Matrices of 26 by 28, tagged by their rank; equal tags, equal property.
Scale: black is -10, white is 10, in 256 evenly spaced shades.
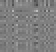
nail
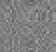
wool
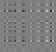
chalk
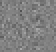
wool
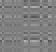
chalk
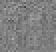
wool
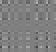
chalk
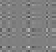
chalk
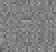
wool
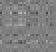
nail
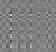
nail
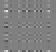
chalk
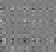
nail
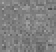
wool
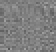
wool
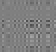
chalk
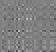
nail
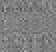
wool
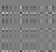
chalk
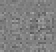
wool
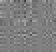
nail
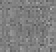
wool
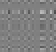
chalk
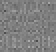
wool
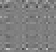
nail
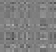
nail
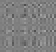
nail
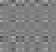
chalk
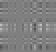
chalk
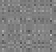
nail
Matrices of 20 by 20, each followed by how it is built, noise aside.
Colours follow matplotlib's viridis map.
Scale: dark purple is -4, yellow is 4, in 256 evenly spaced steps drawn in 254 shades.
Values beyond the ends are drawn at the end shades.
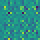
low rank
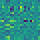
low rank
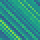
Toeplitz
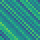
Toeplitz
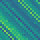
Toeplitz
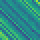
Toeplitz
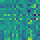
low rank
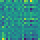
low rank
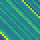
Toeplitz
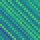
Toeplitz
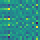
low rank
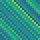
Toeplitz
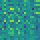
low rank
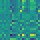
low rank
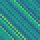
Toeplitz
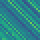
Toeplitz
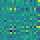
low rank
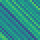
Toeplitz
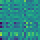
low rank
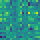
low rank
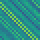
Toeplitz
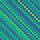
Toeplitz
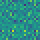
low rank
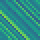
Toeplitz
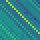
Toeplitz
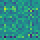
low rank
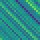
Toeplitz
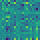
low rank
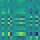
low rank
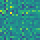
low rank
